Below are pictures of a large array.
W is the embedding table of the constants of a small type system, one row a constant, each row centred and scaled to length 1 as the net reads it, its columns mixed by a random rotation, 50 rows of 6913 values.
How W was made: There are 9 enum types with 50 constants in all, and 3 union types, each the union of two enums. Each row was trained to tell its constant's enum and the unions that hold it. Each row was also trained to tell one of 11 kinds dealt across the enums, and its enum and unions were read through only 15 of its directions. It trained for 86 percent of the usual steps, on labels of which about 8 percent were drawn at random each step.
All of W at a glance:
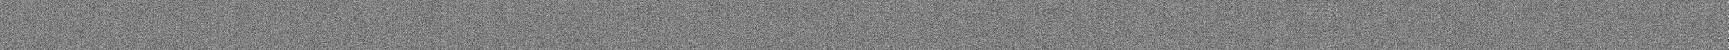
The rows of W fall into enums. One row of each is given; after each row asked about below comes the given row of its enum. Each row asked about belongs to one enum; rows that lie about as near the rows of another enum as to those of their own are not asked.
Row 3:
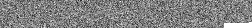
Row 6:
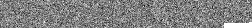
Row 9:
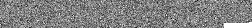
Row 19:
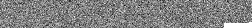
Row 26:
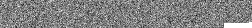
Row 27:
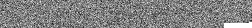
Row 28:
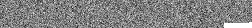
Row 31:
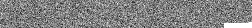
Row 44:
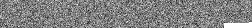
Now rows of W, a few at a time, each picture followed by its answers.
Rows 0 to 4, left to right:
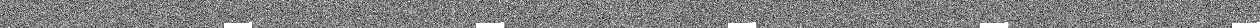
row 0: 26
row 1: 6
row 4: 31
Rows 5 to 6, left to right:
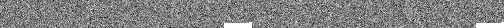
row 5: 28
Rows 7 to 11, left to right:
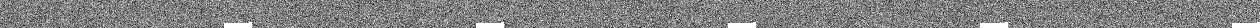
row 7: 31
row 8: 9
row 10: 31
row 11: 28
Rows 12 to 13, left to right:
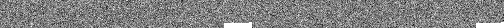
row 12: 27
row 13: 27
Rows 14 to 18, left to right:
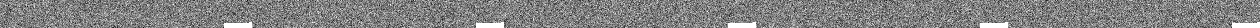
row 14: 26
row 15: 31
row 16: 3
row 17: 9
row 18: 28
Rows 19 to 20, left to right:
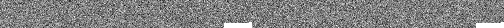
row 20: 44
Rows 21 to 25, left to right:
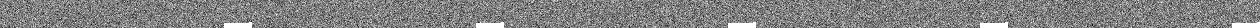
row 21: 27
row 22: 44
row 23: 6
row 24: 27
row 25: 3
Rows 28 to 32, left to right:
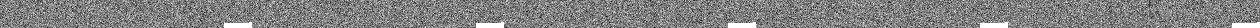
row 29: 26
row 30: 19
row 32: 6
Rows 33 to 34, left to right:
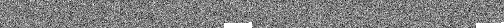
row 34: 31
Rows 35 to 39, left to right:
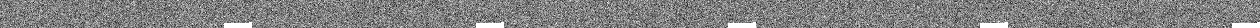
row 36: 6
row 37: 19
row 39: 27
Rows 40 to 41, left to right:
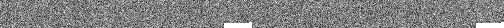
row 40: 26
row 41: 27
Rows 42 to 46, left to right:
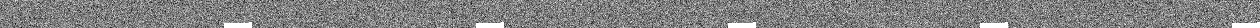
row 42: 31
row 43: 44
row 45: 28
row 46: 9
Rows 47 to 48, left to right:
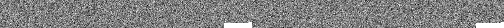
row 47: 3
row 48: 44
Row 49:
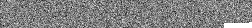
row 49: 9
